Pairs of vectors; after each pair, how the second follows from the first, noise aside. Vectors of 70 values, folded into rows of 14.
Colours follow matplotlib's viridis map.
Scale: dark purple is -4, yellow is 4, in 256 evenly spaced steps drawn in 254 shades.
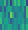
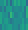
shrunk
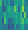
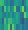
sign-scrambled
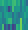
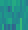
shrunk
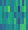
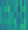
shrunk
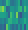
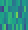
sign-scrambled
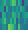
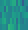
shrunk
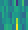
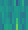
shrunk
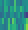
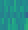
shrunk
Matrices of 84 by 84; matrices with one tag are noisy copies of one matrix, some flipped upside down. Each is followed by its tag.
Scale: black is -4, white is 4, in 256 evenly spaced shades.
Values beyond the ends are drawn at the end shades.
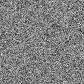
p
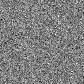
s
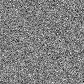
p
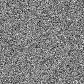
s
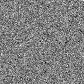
p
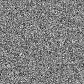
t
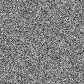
p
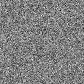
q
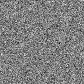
p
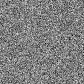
s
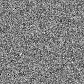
t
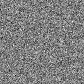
t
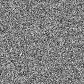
t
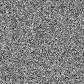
q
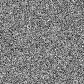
s
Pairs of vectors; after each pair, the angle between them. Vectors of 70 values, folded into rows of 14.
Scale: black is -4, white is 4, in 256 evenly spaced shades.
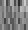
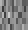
partly opposed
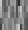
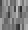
nearly opposite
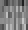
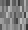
partly aligned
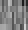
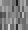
orthogonal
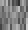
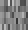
partly opposed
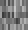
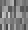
partly opposed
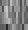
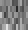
partly opposed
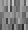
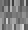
nearly opposite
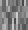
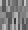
nearly parallel
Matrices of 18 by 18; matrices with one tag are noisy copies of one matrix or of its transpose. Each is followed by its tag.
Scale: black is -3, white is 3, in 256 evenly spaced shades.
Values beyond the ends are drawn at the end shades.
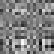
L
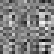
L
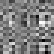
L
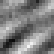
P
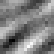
P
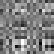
L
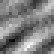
P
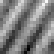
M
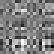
L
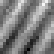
M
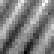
M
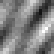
P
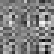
L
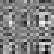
L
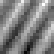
M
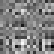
L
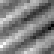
M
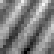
M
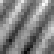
M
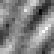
P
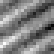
M
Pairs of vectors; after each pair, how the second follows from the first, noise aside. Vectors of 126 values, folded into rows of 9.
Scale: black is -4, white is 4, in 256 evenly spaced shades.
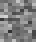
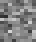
negated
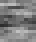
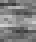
negated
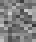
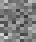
shuffled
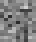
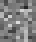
negated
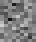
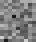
shuffled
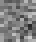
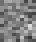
negated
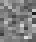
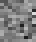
negated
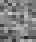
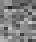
wrapped around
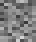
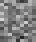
negated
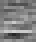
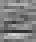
negated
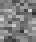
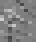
partly zeroed
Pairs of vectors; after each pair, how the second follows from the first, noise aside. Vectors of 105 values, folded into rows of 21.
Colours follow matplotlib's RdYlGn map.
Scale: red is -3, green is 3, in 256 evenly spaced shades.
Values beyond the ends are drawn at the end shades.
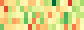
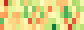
wrapped around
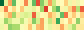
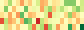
reversed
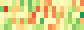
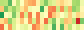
reversed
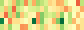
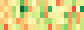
reversed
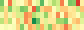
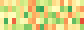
wrapped around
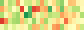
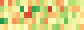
negated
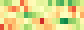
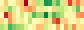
wrapped around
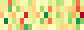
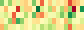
wrapped around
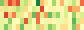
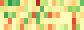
negated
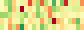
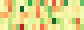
negated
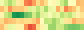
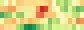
wrapped around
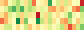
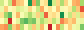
wrapped around
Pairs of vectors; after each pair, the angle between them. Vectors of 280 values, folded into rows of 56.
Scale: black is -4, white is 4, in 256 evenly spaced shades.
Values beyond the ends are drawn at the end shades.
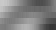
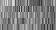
partly aligned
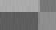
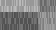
nearly parallel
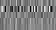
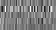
nearly opposite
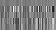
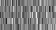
partly aligned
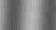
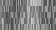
partly aligned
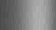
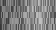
partly aligned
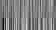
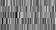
orthogonal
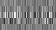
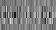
nearly opposite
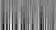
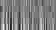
nearly opposite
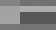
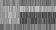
nearly parallel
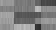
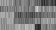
nearly parallel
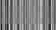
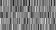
orthogonal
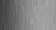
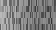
partly opposed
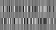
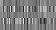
nearly parallel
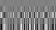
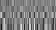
nearly parallel
